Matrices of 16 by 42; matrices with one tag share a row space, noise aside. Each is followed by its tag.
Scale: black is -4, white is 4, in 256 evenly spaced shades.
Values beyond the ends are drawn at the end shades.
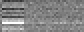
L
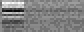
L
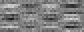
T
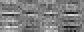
T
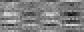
T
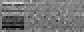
L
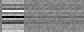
L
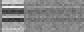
L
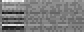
L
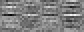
T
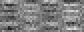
T
